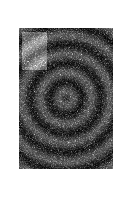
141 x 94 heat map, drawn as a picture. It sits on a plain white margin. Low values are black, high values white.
The top left is the ninth with the highest average. In the top left lies a patch that is higher than the rest. Concentric rings centre on the centre. On average the colour sits 30% of the way up the scale.
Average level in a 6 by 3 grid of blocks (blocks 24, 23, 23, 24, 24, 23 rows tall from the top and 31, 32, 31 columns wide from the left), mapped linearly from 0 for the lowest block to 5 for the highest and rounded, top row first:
500 / 510 / 101 / 101 / 010 / 000
